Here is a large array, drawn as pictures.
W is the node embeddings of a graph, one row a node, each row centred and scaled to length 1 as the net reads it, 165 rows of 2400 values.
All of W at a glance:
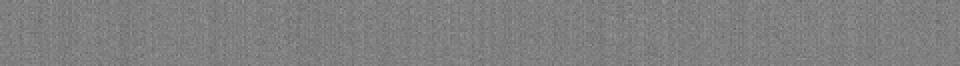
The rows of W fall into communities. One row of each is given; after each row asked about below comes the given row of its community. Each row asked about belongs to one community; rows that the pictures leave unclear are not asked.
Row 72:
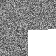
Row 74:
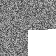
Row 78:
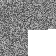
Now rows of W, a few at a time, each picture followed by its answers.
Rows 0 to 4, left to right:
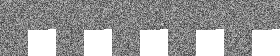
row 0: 78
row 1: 72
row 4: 72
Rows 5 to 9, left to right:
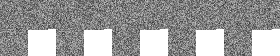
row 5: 78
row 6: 78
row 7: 72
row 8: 78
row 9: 72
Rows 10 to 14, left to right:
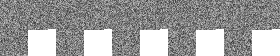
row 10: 74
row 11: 78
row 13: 74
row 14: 78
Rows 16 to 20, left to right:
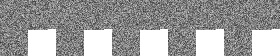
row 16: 72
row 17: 74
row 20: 74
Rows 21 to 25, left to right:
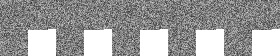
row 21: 78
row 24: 78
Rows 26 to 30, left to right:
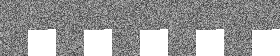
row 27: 78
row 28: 78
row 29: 74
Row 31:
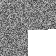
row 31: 78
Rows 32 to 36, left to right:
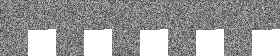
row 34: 72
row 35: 72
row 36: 72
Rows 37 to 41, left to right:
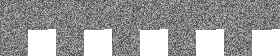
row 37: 74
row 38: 72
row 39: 78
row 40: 78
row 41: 74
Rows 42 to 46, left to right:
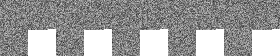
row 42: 72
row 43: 74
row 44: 72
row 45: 72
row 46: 74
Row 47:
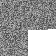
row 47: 78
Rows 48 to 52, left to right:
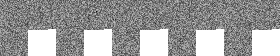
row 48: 74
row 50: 72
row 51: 78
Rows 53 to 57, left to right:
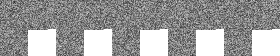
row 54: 72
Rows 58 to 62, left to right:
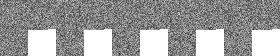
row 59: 78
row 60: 72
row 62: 78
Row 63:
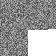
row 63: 78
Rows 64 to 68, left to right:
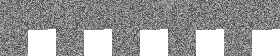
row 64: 74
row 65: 78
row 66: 74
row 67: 78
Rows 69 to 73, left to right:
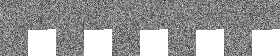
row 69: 74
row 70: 74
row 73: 74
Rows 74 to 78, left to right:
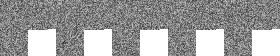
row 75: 78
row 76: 72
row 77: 78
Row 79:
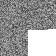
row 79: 74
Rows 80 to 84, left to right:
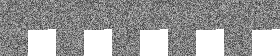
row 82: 72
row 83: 74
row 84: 72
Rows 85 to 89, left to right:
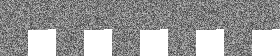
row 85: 72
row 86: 74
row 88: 78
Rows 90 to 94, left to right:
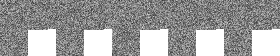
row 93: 74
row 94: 78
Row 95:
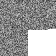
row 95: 72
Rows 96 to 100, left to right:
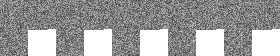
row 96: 78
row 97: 78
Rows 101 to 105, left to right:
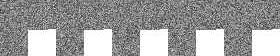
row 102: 74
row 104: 78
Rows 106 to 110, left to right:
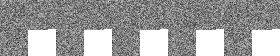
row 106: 78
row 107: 74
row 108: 78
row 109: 74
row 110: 78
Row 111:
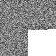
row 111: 72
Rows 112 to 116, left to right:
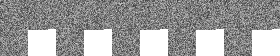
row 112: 78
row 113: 72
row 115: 74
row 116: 72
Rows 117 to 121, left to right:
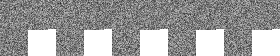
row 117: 78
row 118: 74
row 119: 74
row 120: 74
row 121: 74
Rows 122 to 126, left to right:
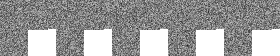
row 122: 78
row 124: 78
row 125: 72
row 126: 74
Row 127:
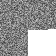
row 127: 78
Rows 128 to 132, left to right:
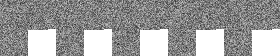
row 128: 74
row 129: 72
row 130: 72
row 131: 74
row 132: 78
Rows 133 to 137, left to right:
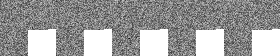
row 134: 74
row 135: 78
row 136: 78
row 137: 78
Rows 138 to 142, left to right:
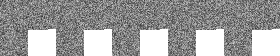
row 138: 72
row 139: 78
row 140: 72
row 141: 78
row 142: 72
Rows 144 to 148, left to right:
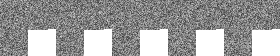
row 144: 78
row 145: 74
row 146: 74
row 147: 74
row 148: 78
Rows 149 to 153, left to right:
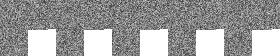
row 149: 72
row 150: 78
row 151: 74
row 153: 74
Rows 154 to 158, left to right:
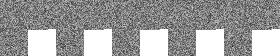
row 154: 78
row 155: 72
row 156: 78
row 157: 74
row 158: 74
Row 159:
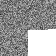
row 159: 74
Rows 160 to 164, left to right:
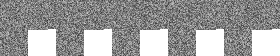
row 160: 72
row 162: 78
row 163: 78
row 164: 78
